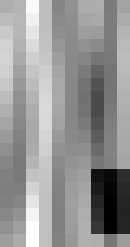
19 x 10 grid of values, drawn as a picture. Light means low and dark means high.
Grain: streaks running down. Odd patch: higher, in the bottom right. Ninth with the highest average: bottom right.
